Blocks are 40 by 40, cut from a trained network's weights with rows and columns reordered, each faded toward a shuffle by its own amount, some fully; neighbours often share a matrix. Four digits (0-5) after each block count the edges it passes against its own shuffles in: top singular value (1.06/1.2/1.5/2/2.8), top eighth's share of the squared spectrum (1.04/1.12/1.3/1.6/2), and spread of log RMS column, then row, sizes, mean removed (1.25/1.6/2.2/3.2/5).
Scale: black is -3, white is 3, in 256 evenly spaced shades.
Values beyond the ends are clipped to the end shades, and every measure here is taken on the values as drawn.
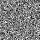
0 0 0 0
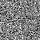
0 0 0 0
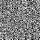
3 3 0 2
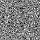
2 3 0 2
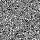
1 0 0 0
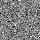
0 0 0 0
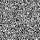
2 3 0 1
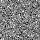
0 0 0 0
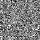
3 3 0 2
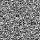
2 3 1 1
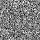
1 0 0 0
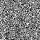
1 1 0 0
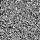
1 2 0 0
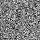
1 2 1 0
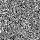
1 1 0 0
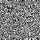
2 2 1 1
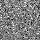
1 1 0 0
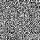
3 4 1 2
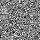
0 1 0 0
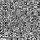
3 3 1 1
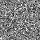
1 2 0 1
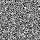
0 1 0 0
